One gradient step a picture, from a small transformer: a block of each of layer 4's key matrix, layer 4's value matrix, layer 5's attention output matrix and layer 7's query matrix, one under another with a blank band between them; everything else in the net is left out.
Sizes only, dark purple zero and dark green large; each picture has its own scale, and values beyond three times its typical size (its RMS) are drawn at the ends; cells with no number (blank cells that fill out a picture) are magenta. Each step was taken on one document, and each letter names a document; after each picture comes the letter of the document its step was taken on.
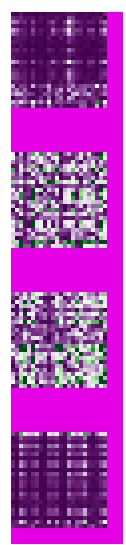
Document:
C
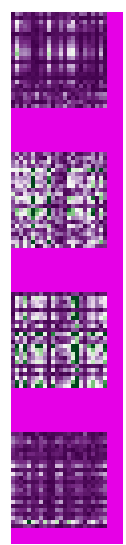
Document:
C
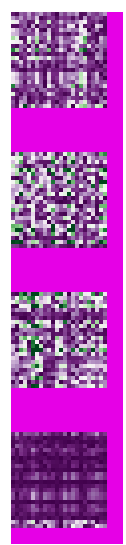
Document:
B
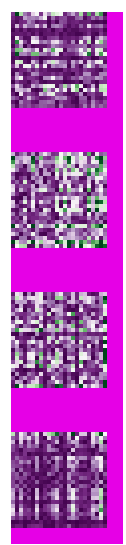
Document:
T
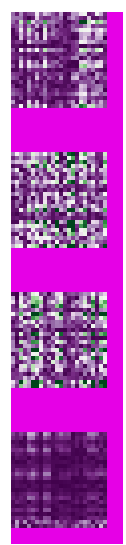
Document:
B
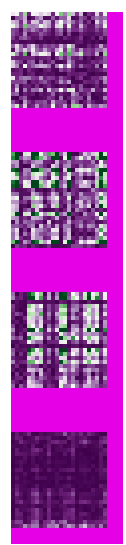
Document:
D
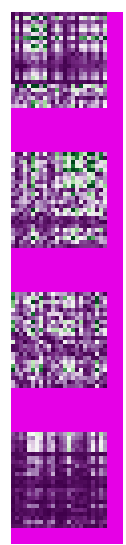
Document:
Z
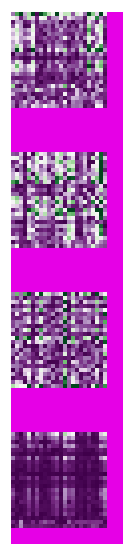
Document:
T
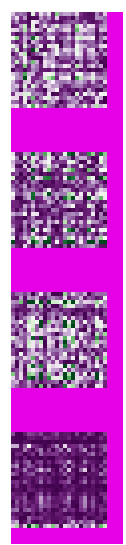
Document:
Z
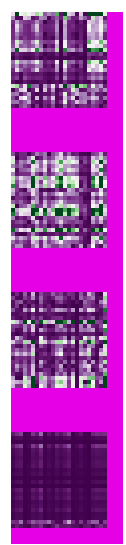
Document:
T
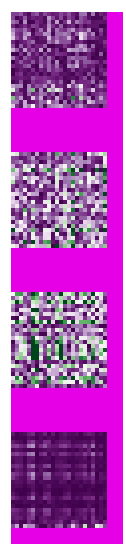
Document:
B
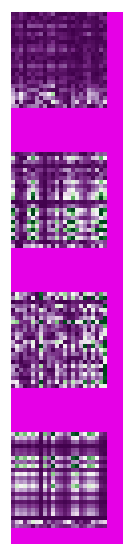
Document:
T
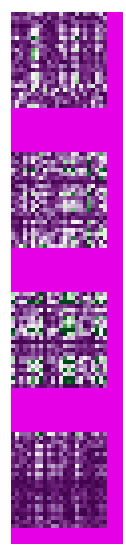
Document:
Z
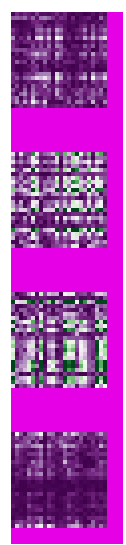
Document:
Z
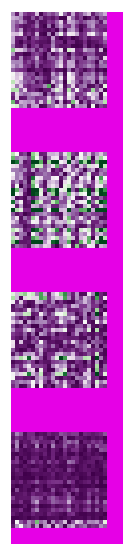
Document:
D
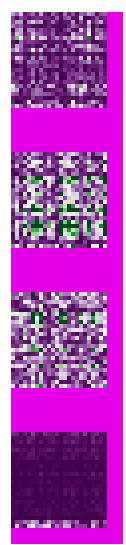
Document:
B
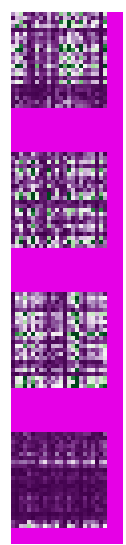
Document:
C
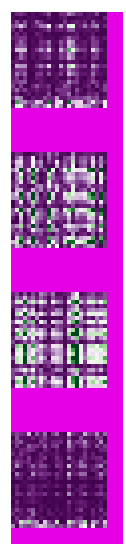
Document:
C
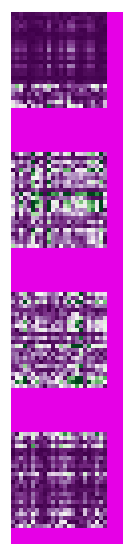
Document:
C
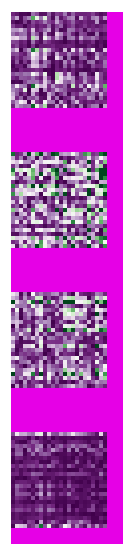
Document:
Z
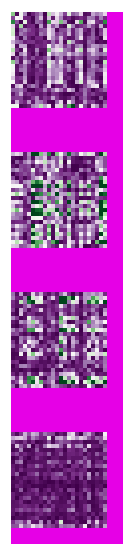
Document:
D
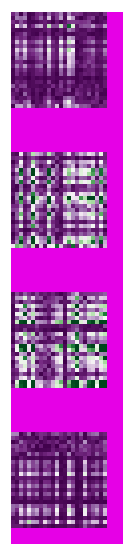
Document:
C
